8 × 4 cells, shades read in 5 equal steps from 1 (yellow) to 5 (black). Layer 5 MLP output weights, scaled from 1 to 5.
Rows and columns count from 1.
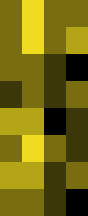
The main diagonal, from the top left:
3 1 4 3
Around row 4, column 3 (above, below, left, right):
4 5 3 3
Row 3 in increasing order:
3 3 4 5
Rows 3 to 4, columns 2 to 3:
3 4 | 3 4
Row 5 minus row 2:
-1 1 2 2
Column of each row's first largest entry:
1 1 4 1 3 4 3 4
